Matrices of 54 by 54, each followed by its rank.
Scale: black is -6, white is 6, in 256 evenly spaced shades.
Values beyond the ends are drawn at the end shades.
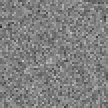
full rank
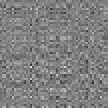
five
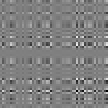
one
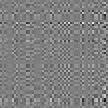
two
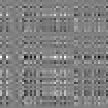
two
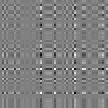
one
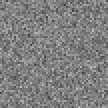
full rank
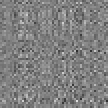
five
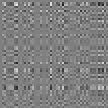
two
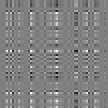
one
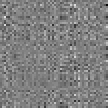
five
